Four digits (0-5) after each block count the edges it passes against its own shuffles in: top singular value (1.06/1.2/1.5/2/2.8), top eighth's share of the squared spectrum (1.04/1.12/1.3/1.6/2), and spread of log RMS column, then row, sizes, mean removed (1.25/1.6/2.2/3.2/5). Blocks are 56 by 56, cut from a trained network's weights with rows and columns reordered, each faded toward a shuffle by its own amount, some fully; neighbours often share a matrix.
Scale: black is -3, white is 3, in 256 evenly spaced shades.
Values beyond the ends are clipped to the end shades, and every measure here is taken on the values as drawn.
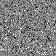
0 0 0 0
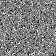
1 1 0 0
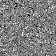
0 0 0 0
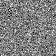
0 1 0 0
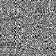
3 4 2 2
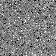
0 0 0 0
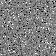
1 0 0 0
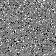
1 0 0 0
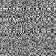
4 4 1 3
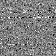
2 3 0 2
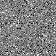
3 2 0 1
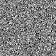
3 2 0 1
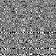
4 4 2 3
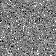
1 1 0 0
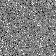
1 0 0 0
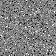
0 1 0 0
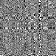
4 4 2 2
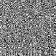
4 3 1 2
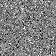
0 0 0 0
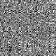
3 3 2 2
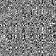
3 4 2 2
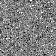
2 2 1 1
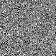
2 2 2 0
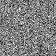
1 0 0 0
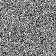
2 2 0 0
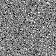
1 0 0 0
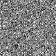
3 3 0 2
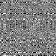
4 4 1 3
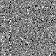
3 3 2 1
